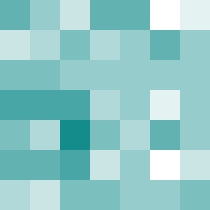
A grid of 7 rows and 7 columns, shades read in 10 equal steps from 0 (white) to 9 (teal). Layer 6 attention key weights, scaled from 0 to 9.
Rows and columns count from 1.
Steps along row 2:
up up down up up down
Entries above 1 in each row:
5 7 7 6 7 6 7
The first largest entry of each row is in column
1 6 1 1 3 3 3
